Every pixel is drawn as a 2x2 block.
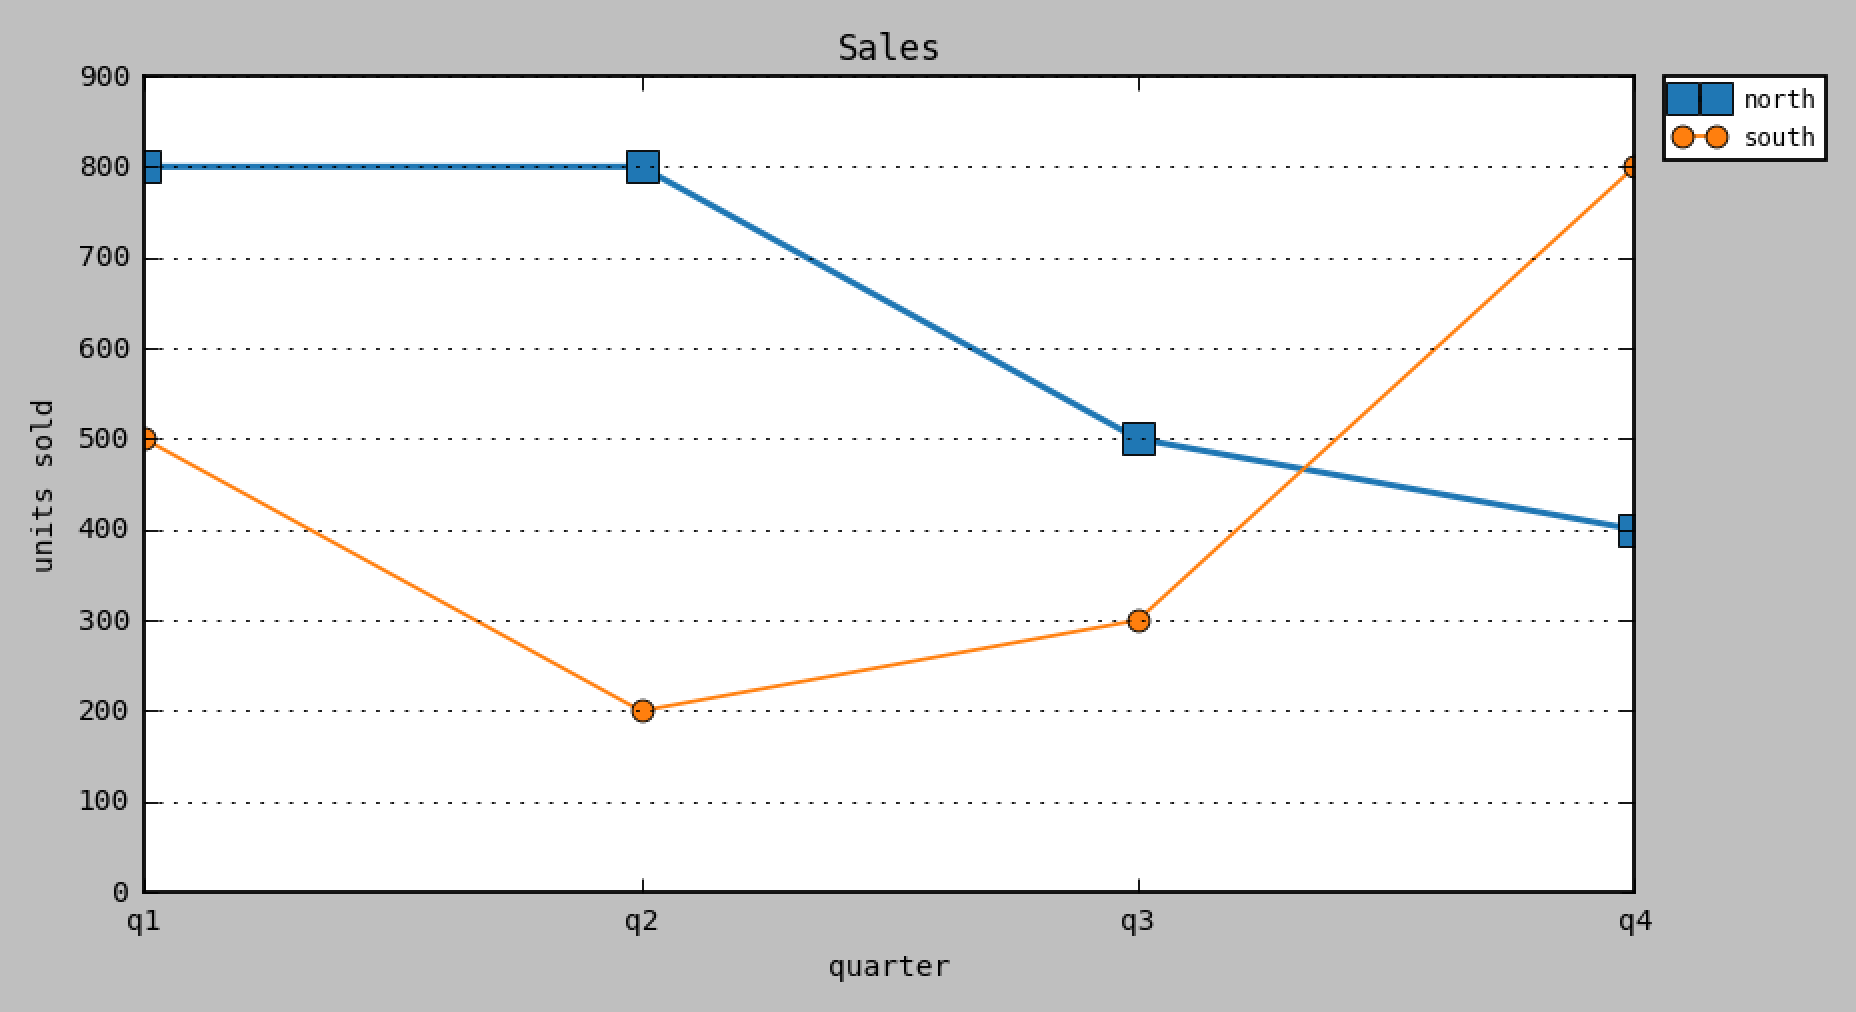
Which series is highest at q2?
north
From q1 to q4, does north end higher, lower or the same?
lower
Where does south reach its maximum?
q4
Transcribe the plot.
Title: Sales
x-axis: quarter, ticks q1 q2 q3 q4
y-axis: units sold, ticks 0 100 200 300 400 500 600 700 800 900
Legend: north, south
Values:
north: 800 800 500 400
south: 500 200 300 800
